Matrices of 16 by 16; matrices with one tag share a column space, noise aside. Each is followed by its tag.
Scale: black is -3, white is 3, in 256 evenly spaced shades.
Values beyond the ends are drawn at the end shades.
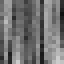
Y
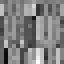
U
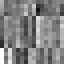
U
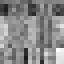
U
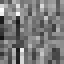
U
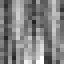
Y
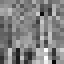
U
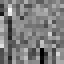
U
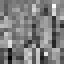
U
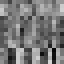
U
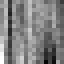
Y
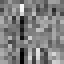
U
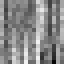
Y
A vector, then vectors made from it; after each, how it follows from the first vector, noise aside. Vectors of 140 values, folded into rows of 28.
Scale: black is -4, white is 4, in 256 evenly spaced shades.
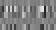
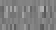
shrunk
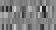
sign-scrambled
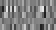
copied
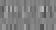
shrunk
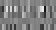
copied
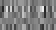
copied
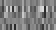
copied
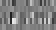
reversed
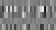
copied
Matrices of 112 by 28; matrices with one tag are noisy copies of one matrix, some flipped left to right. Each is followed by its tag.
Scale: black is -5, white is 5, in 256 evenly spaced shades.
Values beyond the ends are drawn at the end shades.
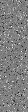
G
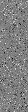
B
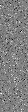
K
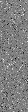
B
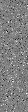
K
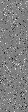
B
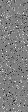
G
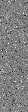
G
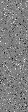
B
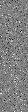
K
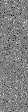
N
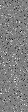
K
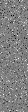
N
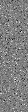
K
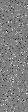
K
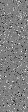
G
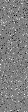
N
